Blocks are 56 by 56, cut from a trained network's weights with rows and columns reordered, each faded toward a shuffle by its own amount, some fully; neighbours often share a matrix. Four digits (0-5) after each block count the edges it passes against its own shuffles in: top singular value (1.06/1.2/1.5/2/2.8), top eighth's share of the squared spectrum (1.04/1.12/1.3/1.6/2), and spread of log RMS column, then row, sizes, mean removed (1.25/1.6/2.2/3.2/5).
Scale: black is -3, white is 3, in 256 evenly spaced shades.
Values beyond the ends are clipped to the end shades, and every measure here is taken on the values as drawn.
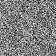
1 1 0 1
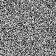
0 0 0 0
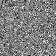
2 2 0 0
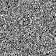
0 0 0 0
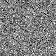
0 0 0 0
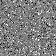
0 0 0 0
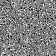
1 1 0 0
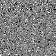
2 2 0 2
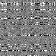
4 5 1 4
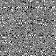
3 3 0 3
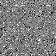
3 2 0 2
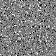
2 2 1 1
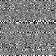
4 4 0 4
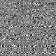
4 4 0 3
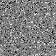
2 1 0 1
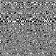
4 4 0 3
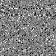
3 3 0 2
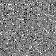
2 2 0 2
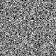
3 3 1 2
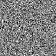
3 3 1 1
